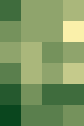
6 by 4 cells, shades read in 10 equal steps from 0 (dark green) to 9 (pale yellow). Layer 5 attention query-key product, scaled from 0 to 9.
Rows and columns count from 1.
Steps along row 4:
up down up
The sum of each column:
15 29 24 33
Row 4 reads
3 6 5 7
